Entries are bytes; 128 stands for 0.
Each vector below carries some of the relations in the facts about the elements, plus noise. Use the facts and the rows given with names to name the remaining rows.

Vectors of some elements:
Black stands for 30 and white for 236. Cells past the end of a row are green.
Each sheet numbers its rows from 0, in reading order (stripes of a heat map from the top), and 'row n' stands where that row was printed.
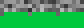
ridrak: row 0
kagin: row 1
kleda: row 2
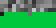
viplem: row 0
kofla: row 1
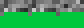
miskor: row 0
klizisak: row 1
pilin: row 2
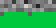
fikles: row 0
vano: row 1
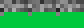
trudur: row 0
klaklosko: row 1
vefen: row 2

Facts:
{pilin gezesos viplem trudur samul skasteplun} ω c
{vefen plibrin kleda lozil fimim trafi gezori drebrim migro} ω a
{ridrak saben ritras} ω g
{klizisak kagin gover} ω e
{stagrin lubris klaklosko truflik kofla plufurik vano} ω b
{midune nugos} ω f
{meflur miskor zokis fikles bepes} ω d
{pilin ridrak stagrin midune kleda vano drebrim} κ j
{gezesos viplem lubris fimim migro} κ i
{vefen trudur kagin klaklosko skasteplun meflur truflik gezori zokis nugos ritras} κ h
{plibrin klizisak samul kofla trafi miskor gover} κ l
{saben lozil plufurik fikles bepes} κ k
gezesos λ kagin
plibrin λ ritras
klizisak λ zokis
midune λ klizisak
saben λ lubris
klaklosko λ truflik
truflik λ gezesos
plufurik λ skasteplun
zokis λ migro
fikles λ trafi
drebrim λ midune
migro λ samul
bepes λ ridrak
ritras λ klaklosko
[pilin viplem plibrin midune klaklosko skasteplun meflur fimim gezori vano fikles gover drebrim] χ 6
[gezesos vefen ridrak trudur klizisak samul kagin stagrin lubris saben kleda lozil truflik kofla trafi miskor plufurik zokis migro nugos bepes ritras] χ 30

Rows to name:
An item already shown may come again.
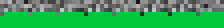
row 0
lozil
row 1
kagin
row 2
miskor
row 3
migro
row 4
saben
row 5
gezesos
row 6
migro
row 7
vano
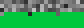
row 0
nugos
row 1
lubris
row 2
drebrim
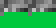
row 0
miskor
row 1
samul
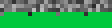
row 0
meflur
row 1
gezesos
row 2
truflik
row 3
fimim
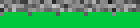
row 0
kagin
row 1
fikles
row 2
stagrin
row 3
plufurik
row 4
ritras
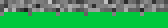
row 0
trafi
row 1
drebrim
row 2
zokis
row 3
midune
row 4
skasteplun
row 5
gezori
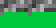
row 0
plibrin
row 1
gover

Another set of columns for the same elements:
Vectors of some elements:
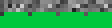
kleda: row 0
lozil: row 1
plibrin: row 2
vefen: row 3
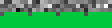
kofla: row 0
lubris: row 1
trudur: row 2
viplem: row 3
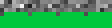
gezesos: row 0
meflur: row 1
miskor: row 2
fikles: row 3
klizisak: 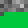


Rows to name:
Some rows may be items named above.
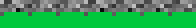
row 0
kofla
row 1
gover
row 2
gover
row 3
kofla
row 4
klaklosko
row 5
klaklosko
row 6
trafi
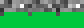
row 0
migro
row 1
kagin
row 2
fimim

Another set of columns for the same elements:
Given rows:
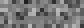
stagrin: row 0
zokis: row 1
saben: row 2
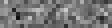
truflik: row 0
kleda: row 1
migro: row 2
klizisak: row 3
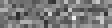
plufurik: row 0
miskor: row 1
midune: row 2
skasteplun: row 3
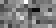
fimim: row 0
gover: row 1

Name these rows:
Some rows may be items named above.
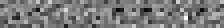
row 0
lubris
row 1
vano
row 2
migro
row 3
gezesos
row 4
gover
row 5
gover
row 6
pilin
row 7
plibrin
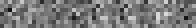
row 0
vano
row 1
ridrak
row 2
kofla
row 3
fikles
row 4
fikles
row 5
viplem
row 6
kagin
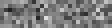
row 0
klaklosko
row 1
fikles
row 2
bepes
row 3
drebrim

